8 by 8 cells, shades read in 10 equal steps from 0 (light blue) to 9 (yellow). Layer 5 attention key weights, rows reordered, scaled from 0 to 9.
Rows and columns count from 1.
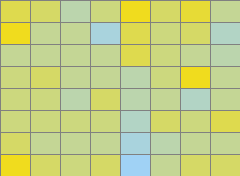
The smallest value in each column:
4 4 3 1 0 3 2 2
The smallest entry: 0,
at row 8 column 5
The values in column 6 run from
3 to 6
